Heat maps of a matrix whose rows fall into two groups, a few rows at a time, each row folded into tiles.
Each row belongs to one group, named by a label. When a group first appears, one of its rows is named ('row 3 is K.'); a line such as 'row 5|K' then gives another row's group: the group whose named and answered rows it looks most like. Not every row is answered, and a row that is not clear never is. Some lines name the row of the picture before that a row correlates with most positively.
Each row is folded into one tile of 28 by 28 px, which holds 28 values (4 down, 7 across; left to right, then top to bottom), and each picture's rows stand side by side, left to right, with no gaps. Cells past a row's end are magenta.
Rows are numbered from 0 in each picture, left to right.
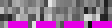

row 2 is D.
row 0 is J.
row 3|D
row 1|J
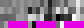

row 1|D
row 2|J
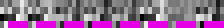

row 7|D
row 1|J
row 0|J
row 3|D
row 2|D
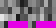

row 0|D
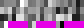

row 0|J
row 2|D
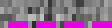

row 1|D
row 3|J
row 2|D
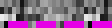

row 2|D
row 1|J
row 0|D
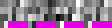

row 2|J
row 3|J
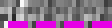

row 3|D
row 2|D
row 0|J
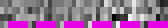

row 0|J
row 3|J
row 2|J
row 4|J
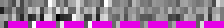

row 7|J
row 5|J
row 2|J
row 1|J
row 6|J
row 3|J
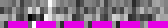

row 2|D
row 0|D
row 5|J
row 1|J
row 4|D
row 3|D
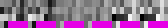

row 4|J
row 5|J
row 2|J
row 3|J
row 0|D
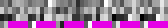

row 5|J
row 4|J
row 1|J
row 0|J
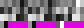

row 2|J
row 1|D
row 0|D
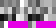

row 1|J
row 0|J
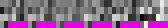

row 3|D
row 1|D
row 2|D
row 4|D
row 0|D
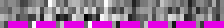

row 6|D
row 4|D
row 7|D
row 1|J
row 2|J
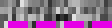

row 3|D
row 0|J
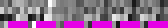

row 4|D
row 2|D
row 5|D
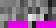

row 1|D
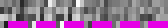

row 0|D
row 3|D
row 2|J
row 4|J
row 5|J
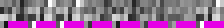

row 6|J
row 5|D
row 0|D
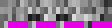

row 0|J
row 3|D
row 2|J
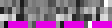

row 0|D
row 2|D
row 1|D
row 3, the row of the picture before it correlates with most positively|0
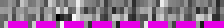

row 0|J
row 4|D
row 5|J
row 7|D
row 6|D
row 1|J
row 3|D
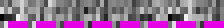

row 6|J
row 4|D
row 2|D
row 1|J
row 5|J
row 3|D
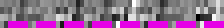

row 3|D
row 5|D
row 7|J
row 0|D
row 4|J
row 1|J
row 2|D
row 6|J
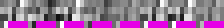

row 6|J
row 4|J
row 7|J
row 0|J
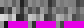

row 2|D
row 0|D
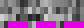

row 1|J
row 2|D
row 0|D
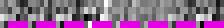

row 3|J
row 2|D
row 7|D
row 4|J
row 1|D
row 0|D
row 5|J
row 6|D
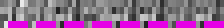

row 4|D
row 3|J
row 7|D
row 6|D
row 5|D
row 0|J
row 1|J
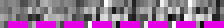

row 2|D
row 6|J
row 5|J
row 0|D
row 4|D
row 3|J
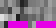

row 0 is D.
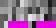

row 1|D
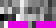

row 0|J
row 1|D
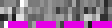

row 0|J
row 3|D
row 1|J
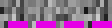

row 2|J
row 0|D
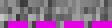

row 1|D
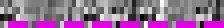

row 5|J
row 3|J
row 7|D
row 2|J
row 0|J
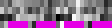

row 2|J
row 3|D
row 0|J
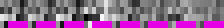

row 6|J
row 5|D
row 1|D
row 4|D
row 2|D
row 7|D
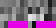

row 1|D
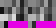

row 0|D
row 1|D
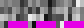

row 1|D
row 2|J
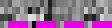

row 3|J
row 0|J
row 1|D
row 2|J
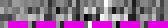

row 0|J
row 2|D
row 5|D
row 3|J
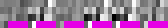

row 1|J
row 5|J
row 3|J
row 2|J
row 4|J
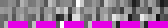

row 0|J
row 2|J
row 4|D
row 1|J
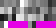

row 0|J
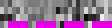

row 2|D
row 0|J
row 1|J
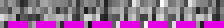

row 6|J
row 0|D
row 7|D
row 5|J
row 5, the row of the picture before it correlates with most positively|1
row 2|D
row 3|D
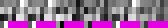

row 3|D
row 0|J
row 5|D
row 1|J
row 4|J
